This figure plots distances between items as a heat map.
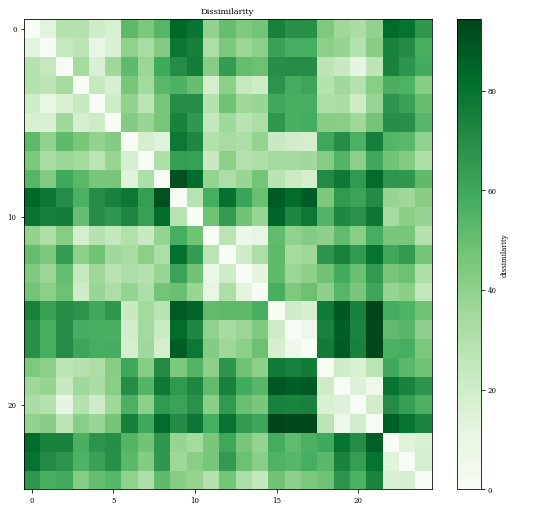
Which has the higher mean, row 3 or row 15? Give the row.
15
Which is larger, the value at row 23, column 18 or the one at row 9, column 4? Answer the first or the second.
the second
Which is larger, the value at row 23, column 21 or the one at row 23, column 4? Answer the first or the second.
the first
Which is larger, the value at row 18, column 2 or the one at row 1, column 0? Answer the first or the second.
the first
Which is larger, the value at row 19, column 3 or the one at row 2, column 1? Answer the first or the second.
the first
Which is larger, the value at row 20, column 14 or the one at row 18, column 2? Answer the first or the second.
the first
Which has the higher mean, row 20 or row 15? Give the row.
15
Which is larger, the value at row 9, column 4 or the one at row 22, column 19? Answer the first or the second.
the second
